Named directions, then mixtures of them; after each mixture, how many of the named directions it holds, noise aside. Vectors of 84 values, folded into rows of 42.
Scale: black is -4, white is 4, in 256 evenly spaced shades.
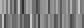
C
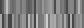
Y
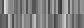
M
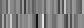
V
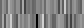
one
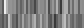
one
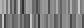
one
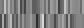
three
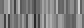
three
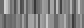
three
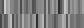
two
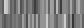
three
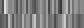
one
